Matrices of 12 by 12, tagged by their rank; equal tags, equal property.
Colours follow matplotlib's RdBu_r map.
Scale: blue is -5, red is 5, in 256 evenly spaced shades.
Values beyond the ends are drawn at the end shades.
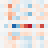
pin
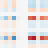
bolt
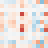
pin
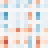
pin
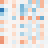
pin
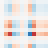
bolt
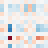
pin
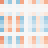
bolt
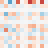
pin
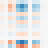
bolt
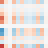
bolt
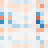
pin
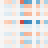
bolt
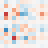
pin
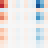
bolt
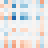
pin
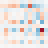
pin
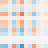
bolt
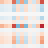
bolt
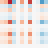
bolt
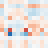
pin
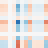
bolt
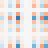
bolt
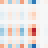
bolt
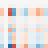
bolt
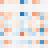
pin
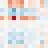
pin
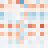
pin
